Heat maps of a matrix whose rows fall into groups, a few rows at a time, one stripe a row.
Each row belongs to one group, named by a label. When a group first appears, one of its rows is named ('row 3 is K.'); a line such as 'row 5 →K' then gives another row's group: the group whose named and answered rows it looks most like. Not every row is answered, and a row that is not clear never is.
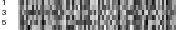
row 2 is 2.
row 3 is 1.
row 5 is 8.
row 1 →2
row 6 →2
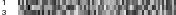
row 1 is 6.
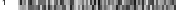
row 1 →1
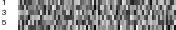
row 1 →1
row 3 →6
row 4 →2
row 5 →8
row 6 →6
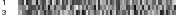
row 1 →8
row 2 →6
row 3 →8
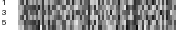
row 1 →2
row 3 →8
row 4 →2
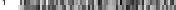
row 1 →1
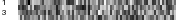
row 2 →8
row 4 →1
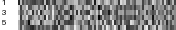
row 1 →6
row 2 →1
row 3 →2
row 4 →1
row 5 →2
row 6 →1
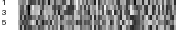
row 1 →6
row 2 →2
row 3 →2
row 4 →1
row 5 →8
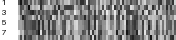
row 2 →2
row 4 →8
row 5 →6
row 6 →6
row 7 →6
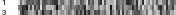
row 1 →1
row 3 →8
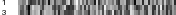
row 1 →6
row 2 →2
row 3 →2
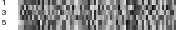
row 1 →6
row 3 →1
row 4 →8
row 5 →6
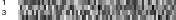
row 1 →6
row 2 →1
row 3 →2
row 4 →8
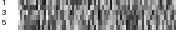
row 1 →8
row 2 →8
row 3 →1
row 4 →1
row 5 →6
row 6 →6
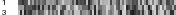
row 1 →8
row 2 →6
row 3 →1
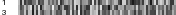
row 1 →1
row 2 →2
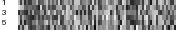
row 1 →1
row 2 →6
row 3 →8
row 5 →1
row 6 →6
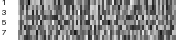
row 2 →2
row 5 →2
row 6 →1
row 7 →8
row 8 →8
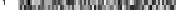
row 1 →2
